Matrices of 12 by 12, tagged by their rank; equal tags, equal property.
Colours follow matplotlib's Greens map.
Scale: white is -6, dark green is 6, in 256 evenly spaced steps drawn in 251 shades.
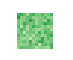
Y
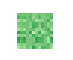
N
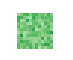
Y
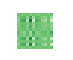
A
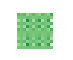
A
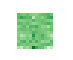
N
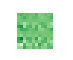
N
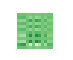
A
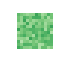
Y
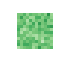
Y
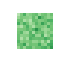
Y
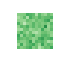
Y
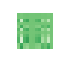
A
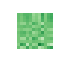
N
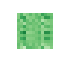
N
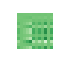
A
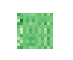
N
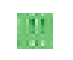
A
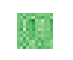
N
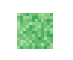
Y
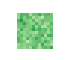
Y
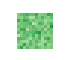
Y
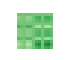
A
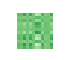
A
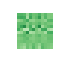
N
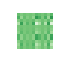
A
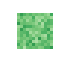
Y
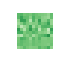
N
